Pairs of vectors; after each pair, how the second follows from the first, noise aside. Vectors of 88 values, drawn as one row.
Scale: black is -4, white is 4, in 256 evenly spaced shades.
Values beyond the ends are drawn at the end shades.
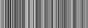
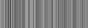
shrunk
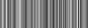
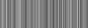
shrunk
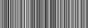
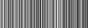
wrapped around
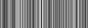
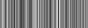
wrapped around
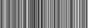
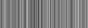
shrunk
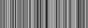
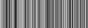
wrapped around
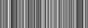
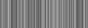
shrunk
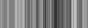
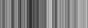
wrapped around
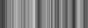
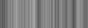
shrunk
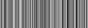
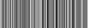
wrapped around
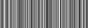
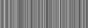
shrunk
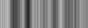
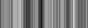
wrapped around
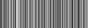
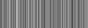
shrunk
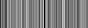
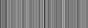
shrunk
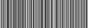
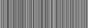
shrunk
